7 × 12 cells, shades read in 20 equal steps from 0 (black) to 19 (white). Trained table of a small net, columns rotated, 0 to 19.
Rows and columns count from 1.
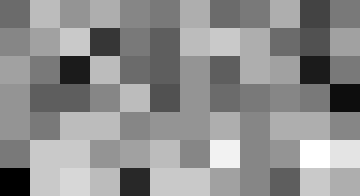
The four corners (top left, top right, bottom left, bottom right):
8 9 0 13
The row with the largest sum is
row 6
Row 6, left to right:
9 15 15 11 12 14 10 18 10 11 19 17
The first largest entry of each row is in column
2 3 4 5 3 11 3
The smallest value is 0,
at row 7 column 1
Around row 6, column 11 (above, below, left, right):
13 15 11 17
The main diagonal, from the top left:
8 12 2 10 10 14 15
